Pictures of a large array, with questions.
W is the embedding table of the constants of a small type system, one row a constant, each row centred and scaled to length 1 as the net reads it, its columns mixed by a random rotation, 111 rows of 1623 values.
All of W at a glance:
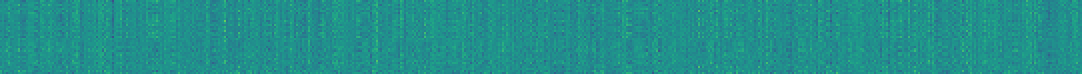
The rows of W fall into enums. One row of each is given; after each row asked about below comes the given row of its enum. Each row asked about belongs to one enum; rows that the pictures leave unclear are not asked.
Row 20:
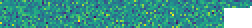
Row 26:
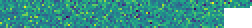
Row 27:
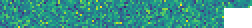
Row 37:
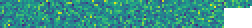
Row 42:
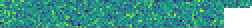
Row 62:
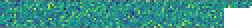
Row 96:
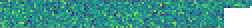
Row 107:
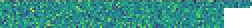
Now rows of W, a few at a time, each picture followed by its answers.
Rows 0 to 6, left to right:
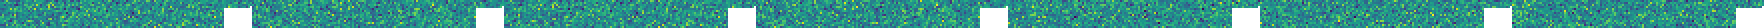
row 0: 62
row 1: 27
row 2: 62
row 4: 26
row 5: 20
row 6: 42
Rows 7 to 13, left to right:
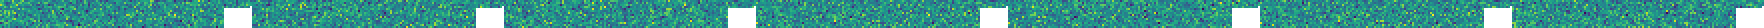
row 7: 42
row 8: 62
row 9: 27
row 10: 20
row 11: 26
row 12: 20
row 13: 96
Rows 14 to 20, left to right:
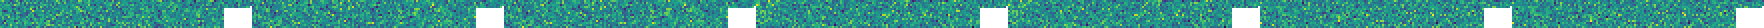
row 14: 107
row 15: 27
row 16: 27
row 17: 42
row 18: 42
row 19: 20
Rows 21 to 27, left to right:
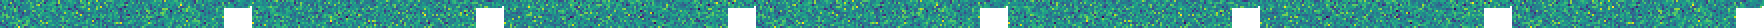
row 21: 27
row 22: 20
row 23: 26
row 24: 27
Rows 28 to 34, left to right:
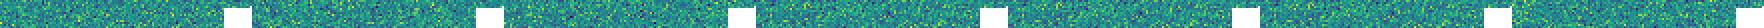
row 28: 20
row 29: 27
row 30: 26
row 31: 62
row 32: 62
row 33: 62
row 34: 42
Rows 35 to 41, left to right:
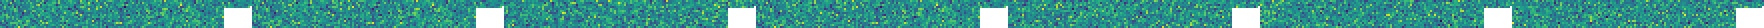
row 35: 27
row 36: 27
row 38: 27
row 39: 62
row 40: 42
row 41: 20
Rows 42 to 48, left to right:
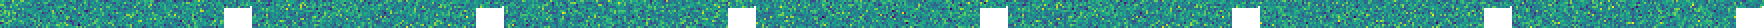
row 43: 62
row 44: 37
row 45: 26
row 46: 62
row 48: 27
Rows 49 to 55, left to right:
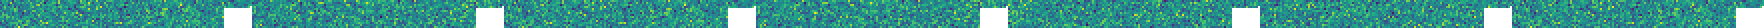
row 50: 37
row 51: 27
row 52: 37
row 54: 62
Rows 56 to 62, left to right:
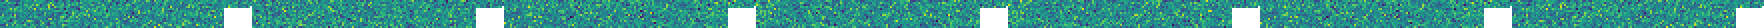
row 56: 62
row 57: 107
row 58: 26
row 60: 42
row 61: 26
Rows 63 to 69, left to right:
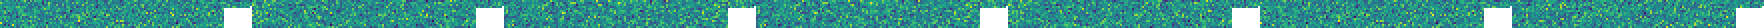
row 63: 20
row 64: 42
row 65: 37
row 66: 37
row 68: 20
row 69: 62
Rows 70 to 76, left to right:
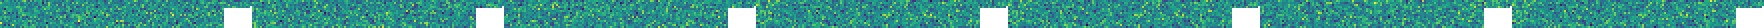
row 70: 20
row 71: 96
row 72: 62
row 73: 42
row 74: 42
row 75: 37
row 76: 42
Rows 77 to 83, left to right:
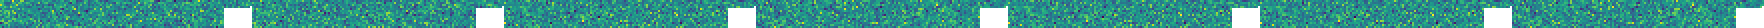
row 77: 42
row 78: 96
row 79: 20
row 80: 27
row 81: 20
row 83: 27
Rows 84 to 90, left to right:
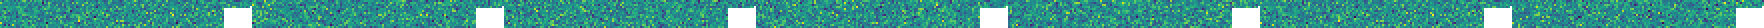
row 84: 20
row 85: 42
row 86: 107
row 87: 27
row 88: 37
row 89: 20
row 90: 26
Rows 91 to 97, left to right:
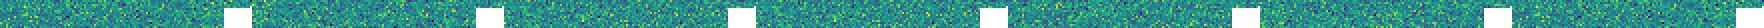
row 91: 26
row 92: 42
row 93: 20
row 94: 20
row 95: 62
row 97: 26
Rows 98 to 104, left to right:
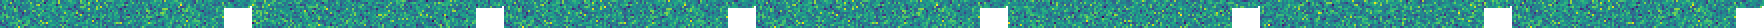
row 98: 27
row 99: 42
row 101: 27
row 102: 20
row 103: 37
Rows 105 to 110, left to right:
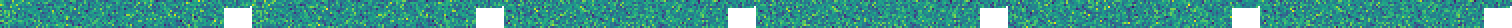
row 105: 42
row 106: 42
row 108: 107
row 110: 107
